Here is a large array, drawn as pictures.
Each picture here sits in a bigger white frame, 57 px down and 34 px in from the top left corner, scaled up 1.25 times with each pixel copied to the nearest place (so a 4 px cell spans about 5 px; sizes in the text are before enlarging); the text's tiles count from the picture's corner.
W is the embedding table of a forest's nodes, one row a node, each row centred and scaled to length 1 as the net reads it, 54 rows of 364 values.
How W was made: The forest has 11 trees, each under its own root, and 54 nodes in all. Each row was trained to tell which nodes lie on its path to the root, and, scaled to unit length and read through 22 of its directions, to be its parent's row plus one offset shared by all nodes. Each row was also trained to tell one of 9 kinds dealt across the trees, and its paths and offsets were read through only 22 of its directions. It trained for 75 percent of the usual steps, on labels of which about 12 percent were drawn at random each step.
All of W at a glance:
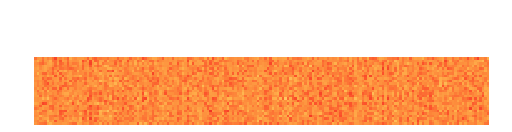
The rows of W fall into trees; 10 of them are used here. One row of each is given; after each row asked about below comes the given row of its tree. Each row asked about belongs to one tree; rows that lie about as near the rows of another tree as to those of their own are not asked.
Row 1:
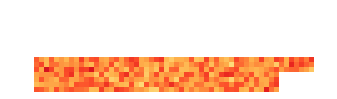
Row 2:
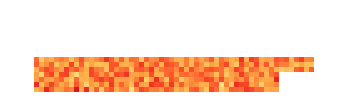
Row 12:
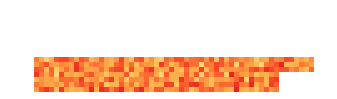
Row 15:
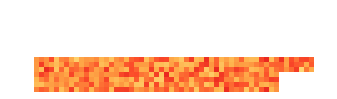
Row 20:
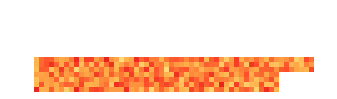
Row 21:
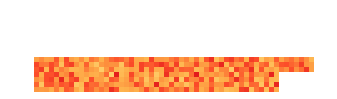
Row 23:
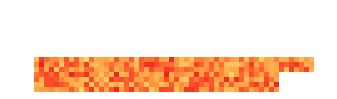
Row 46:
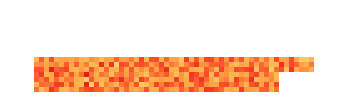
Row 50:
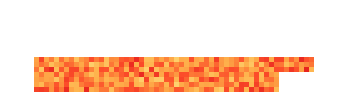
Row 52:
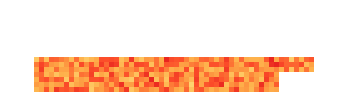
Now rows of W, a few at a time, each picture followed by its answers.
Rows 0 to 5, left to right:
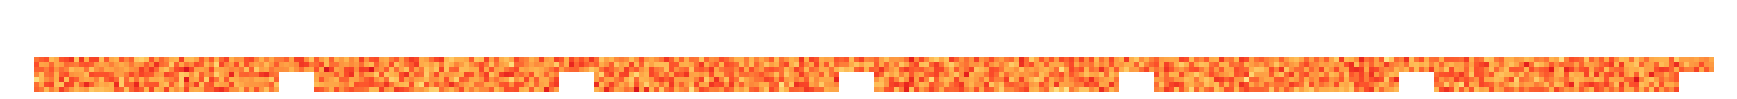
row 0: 21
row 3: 12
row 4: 12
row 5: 23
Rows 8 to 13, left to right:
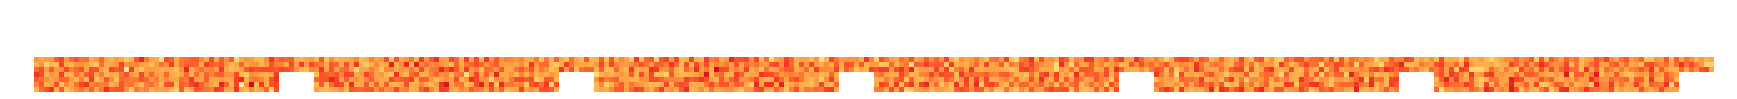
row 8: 46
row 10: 20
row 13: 52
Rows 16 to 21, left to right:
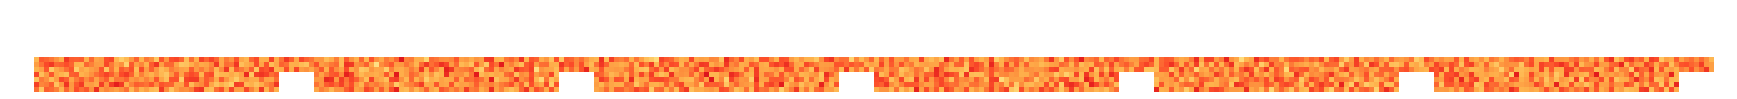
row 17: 21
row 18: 52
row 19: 2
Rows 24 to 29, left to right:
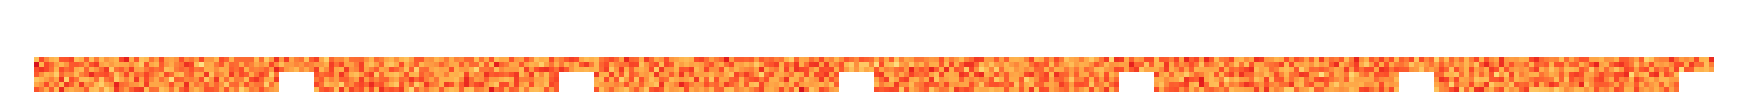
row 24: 12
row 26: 15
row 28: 50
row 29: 46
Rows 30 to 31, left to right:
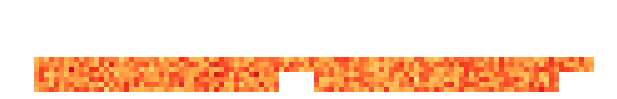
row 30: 46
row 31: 50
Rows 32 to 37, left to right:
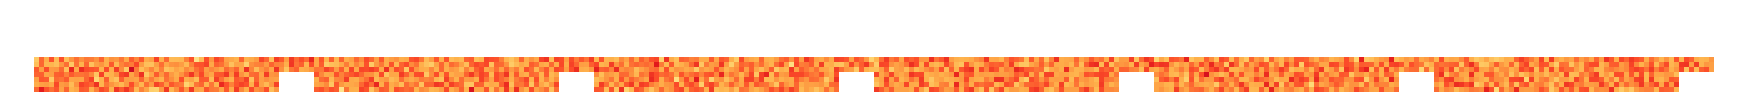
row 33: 46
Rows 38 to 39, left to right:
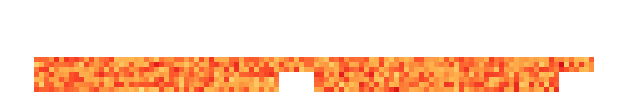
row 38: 21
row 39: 46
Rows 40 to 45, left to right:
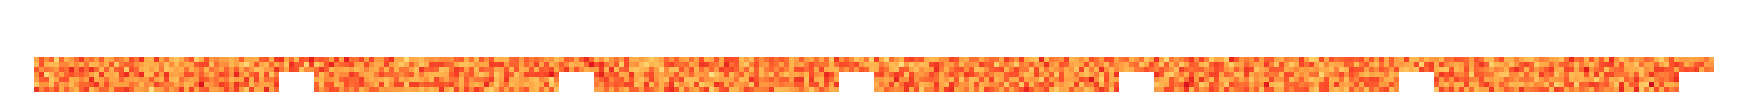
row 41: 21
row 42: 52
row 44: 12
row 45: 23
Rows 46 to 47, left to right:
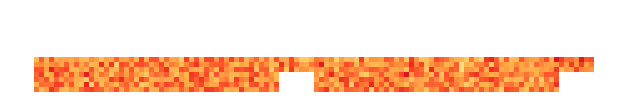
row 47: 2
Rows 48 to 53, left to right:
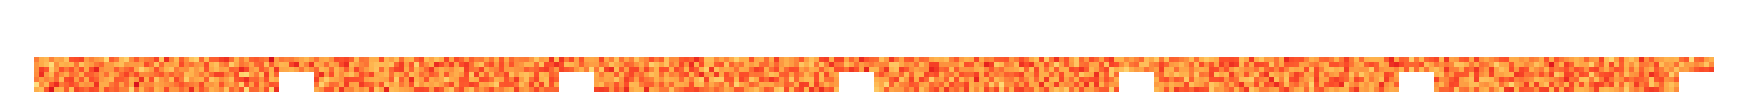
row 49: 50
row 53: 23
